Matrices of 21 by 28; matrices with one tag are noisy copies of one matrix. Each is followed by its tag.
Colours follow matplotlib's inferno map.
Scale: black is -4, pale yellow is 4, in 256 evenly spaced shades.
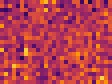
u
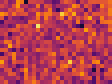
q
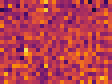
u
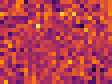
q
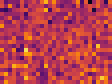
u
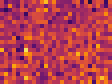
u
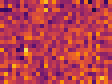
u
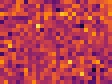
q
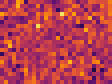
q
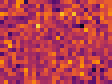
q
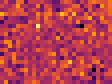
q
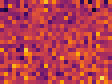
u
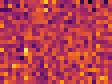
u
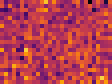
u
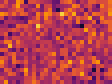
q
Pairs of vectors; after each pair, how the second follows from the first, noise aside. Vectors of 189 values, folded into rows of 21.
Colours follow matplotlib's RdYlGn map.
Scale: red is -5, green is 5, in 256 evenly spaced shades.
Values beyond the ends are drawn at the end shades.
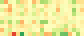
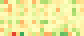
copied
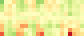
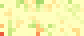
partly zeroed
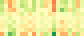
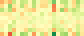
sign-scrambled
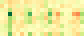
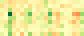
copied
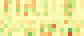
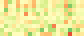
copied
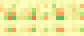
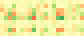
copied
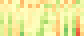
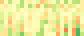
sign-scrambled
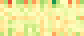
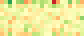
sign-scrambled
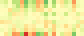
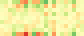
sign-scrambled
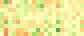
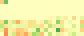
partly zeroed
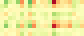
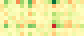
sign-scrambled
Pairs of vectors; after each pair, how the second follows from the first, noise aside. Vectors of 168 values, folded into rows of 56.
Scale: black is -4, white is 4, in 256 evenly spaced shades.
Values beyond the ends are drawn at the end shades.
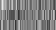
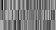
sign-scrambled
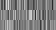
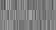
shrunk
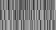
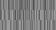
shrunk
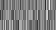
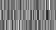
sign-scrambled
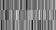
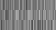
shrunk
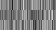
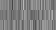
shrunk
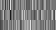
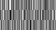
sign-scrambled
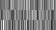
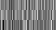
sign-scrambled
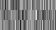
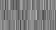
shrunk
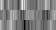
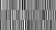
sign-scrambled
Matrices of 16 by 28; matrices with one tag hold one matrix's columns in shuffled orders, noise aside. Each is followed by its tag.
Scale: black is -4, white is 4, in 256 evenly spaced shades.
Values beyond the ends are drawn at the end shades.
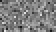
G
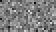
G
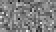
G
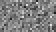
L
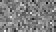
G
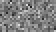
L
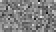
L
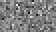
L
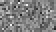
L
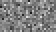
L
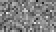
G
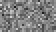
L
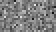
L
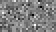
L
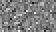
G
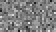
G
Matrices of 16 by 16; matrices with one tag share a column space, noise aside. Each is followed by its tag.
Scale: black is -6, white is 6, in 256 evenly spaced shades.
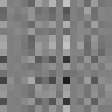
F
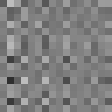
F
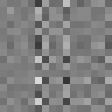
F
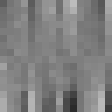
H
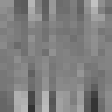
H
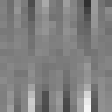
H
